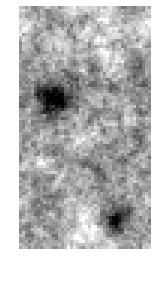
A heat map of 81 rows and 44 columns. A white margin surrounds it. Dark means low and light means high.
Grain: blotchy. Odd rows or columns: none. Slope: none. Dips: two. Mirror symmetry: none. Ninth with the lowest average: middle left.
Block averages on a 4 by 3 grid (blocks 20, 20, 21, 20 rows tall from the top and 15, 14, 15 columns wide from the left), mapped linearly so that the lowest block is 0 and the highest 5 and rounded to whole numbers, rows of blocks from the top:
4 5 5 | 0 2 3 | 3 3 3 | 3 5 2
